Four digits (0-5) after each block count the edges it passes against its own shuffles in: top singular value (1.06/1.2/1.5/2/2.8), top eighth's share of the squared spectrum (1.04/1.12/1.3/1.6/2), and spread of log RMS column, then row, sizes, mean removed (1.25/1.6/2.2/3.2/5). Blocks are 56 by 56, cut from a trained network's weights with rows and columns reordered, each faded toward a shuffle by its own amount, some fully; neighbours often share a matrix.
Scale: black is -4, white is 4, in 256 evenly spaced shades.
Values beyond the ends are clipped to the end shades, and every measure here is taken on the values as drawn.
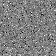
0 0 0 0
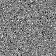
0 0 0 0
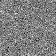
0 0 0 0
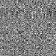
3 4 2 1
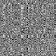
4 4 2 2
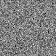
1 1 0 0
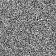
1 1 0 0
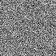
1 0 0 0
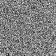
2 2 0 0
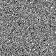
1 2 0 1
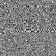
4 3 0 2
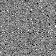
2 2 0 1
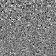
3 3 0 2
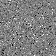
0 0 0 0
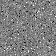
0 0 0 0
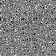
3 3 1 1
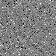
0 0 0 0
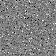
0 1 0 0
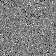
0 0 0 0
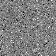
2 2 1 0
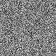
1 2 0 0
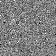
1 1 0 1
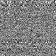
3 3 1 2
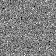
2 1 0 0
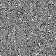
1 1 0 0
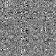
3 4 2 2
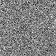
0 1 0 0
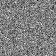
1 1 0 0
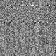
3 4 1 1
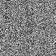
2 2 0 0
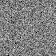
1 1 0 0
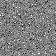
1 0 0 0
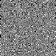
3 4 2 2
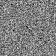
2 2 0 0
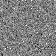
0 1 0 0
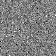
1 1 0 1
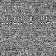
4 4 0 2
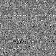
3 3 0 2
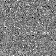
2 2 0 1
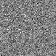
2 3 0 1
